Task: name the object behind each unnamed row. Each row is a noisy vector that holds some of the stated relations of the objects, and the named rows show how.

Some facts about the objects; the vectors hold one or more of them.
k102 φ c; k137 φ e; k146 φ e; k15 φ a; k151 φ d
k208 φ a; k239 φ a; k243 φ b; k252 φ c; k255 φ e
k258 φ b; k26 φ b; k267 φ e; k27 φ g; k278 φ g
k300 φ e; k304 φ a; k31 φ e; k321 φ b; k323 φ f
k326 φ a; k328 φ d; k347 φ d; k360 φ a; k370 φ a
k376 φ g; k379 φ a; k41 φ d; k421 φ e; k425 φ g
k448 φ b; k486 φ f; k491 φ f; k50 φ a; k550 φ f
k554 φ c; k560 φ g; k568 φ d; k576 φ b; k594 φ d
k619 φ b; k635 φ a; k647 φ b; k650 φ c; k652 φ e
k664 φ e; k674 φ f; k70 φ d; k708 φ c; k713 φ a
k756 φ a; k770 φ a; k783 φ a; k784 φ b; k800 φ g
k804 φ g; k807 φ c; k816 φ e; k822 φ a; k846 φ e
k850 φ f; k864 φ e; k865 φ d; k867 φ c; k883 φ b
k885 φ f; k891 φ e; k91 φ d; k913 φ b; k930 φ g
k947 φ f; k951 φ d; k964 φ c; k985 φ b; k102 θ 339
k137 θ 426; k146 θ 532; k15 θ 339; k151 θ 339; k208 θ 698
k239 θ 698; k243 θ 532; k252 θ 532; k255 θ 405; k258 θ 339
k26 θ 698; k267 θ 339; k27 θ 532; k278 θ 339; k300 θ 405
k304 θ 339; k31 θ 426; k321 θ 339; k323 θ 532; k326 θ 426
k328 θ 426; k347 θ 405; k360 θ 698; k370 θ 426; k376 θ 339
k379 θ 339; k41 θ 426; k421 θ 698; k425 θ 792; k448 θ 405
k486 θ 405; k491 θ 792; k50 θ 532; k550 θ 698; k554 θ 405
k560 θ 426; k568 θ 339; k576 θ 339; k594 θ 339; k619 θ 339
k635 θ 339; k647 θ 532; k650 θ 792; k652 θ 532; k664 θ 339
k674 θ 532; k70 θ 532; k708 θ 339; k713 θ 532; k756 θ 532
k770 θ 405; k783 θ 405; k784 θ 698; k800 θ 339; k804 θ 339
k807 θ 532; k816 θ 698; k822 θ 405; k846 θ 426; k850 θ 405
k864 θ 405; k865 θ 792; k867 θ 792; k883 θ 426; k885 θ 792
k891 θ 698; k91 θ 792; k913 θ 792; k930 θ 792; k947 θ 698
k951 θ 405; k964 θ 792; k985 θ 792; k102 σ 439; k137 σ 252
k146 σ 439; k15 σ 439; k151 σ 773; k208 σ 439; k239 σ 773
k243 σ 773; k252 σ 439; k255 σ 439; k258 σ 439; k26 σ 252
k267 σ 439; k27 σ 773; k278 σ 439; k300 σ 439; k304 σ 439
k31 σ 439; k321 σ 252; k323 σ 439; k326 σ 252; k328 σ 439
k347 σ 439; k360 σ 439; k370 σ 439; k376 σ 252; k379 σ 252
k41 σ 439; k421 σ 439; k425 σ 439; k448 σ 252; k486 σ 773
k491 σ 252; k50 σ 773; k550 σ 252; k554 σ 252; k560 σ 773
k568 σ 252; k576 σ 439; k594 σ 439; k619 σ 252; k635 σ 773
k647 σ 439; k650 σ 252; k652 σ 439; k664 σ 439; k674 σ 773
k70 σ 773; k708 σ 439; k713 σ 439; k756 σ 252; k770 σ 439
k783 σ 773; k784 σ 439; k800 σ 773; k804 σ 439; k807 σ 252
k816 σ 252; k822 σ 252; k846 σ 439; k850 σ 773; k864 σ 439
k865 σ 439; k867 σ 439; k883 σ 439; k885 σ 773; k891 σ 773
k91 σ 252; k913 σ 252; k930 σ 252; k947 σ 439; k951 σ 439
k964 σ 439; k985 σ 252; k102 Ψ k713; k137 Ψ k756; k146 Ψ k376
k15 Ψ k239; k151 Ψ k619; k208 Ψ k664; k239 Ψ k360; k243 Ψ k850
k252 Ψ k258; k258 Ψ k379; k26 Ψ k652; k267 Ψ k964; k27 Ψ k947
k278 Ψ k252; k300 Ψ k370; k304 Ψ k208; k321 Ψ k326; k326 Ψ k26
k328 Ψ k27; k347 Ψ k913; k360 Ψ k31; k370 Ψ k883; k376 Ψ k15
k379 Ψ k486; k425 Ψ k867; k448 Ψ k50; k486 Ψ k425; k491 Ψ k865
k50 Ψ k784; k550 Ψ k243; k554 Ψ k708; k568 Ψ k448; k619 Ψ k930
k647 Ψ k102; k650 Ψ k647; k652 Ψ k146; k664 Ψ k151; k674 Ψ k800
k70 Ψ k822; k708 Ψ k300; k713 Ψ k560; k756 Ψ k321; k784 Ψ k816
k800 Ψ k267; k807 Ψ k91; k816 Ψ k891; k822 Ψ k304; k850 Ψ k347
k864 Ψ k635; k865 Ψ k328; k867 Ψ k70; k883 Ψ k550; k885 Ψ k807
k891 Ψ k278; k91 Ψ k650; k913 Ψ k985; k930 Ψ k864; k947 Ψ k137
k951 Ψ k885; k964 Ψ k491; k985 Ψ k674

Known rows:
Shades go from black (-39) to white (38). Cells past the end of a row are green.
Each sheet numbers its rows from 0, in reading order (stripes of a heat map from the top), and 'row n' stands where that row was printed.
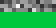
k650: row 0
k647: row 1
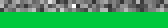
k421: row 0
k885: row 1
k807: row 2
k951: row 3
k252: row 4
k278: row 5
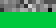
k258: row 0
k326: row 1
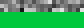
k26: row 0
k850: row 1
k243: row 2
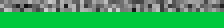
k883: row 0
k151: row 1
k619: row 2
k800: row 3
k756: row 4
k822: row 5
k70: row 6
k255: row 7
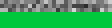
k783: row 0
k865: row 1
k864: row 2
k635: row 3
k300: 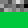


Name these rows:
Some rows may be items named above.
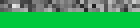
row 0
k568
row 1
k278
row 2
k258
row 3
k619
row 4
k885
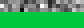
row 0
k137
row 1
k816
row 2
k151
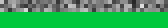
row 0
k891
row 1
k804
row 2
k379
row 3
k486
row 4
k448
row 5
k328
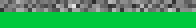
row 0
k594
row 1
k770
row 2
k91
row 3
k252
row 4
k486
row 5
k360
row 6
k50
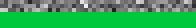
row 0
k27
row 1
k554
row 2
k208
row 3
k31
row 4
k304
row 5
k70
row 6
k347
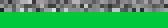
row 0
k102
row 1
k891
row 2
k708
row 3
k41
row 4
k27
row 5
k576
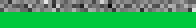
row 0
k323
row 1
k267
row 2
k846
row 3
k300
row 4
k15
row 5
k15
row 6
k321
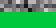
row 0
k300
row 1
k664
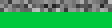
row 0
k323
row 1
k370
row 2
k486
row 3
k425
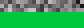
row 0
k964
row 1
k560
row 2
k784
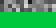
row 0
k930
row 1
k376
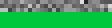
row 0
k783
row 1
k947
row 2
k867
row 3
k376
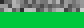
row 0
k550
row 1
k783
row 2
k239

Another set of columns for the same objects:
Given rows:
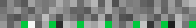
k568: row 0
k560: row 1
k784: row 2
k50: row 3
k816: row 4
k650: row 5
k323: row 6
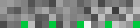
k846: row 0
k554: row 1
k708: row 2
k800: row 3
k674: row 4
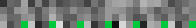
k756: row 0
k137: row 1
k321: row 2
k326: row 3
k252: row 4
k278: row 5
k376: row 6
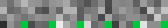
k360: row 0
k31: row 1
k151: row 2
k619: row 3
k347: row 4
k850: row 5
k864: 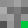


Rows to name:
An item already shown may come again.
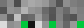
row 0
k27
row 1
k252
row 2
k816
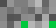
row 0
k816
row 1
k891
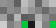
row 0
k239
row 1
k323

